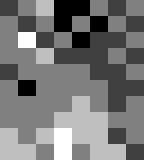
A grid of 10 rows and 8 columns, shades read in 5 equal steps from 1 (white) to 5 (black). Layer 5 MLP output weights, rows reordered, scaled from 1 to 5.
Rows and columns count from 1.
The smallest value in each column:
2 1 2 1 2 2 2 3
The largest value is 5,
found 6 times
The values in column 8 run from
3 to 4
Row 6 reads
3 5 3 3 3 3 4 4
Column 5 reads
5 3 5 4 3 3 2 2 2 3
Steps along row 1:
down down up same down up down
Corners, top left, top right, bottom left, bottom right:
4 3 2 4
